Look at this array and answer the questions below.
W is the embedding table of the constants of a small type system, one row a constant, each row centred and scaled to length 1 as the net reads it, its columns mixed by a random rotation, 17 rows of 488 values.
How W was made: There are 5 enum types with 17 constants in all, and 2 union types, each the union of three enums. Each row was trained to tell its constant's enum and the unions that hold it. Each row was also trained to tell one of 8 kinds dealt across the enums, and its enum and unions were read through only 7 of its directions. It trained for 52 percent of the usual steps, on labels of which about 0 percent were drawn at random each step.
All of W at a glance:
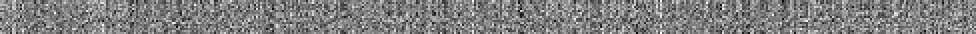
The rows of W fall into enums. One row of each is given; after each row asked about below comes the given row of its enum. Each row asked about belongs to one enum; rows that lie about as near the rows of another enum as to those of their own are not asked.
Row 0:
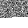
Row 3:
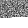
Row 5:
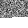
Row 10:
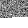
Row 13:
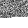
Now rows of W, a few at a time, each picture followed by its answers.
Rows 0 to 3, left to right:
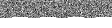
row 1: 0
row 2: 13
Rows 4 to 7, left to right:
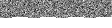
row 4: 13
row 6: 0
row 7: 0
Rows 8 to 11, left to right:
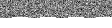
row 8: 13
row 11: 3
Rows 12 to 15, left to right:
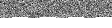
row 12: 0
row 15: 3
